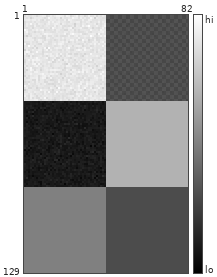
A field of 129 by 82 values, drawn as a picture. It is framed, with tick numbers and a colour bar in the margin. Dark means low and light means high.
It is made of 3 by 2 panels. Panel 1,1: very high, fine-grained, faint in contrast. Panel 1,2: low, checkered, faint in contrast. Panel 2,1: very low, fine-grained, faint in contrast. Panel 2,2: high, flat. Panel 3,1: middling, flat. Panel 3,2: low, flat.
